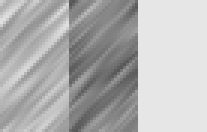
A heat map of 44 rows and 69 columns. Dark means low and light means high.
It is made of 1 by 3 panels. Panel 1,1: high, slanting up to the right. Panel 1,2: middling, slanting up to the right. Panel 1,3: very high, flat.
